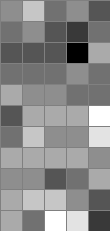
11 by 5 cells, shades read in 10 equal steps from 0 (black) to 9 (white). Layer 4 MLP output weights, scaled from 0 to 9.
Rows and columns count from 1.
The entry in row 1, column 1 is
5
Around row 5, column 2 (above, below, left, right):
4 6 6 5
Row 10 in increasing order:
3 5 6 7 7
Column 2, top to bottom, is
7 5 3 4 5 6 7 6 5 7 4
